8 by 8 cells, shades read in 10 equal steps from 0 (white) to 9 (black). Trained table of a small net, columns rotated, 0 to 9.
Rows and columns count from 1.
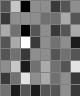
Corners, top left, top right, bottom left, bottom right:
6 4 5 7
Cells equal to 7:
8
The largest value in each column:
7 8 9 8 6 7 6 8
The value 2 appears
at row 1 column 2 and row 6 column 2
